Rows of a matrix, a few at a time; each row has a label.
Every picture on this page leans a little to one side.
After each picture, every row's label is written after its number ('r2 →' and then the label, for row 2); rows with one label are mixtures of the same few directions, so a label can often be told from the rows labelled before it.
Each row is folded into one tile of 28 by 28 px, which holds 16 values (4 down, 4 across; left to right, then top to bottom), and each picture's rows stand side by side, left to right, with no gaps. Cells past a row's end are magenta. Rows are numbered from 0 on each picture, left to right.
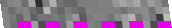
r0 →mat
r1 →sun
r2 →mat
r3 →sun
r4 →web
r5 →mat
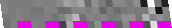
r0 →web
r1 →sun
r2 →web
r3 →sun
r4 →web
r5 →sun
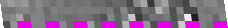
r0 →web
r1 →sun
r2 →web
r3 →web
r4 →mat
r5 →sun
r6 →mat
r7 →mat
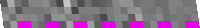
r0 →sun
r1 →mat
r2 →sun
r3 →web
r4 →mat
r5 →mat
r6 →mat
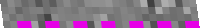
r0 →sun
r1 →web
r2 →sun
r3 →web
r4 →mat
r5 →sun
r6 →sun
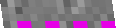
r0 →sun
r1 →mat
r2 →sun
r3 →mat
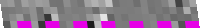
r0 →web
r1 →mat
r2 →sun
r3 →web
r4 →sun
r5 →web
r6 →sun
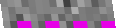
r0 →mat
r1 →mat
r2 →sun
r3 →sun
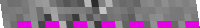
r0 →web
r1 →mat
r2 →web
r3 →sun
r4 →web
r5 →web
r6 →web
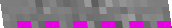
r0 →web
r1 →sun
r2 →web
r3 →sun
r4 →web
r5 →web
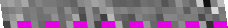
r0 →web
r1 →mat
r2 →mat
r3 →mat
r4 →web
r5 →web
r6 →sun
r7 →sun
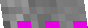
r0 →web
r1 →web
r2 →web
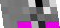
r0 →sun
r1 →sun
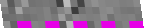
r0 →sun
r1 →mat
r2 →sun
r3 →web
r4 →web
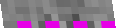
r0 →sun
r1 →mat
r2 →web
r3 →web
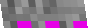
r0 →sun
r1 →sun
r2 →web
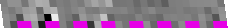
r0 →mat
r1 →mat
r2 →mat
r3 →web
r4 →web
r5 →web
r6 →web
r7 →mat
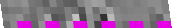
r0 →web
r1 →mat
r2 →mat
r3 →mat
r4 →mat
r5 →mat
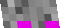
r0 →sun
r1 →mat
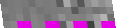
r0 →mat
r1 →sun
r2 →sun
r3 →web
